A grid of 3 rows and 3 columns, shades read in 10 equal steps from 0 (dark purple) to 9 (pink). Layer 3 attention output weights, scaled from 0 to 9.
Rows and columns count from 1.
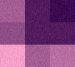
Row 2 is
4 1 1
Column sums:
18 7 7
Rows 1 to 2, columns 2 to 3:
1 0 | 1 1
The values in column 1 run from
4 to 9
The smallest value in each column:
4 1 0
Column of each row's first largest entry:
1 1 1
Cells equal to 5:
2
